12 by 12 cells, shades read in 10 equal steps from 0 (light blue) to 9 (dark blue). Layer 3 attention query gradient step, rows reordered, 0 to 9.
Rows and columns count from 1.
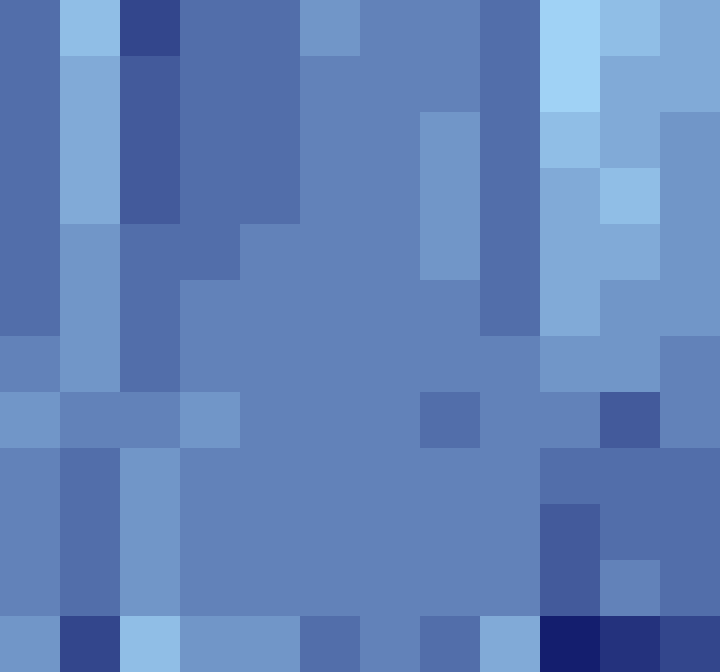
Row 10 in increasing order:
3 4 4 4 4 4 4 4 5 5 5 6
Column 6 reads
3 4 4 4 4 4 4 4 4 4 4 5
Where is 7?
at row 1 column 3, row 12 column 2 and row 12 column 12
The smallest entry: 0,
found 2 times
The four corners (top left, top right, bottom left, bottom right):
5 2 3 7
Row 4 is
5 2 6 5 5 4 4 3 5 2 1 3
